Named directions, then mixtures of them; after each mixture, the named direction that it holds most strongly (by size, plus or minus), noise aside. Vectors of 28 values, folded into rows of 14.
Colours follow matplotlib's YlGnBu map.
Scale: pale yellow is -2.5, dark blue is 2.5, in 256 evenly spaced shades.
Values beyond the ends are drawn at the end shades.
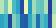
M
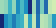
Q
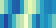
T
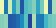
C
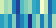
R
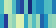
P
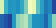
T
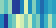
P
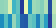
M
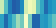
T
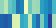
M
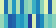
C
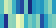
P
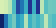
Q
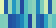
C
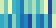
M
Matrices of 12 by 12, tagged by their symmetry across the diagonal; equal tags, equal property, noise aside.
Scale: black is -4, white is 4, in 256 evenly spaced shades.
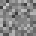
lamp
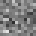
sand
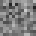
sand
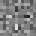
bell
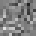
bell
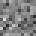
sand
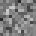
lamp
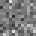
sand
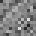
lamp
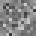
lamp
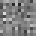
bell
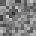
lamp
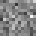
sand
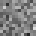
bell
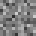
bell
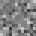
lamp
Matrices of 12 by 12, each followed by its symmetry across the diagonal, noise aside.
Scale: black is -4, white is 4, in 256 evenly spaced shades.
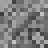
symmetric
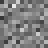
neither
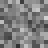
antisymmetric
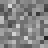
neither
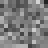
neither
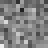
neither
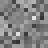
symmetric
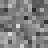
antisymmetric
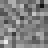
antisymmetric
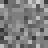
antisymmetric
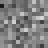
neither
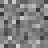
antisymmetric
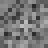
symmetric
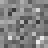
symmetric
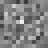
symmetric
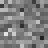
neither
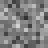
antisymmetric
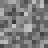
symmetric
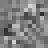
antisymmetric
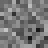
symmetric
